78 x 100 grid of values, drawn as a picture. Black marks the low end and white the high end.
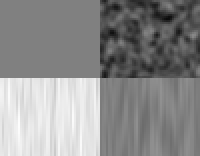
It is made of 2 by 2 panels. Panel 1,1: middling, flat. Panel 1,2: low, blotchy. Panel 2,1: very high, streaked downward, faint in contrast. Panel 2,2: middling, streaked downward, faint in contrast.
